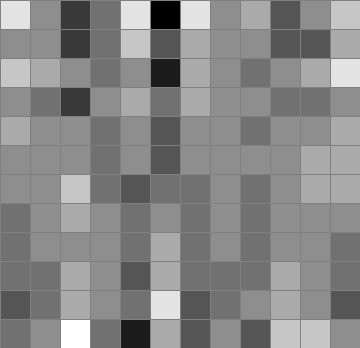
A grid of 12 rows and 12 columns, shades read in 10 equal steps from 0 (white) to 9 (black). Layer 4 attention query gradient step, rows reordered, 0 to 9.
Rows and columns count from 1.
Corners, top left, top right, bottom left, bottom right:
1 2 5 4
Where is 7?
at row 1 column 3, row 2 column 3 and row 4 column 3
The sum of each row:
47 54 46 53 50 49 50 51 52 53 52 49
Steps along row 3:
up up up down up down up up down down down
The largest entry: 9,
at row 1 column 6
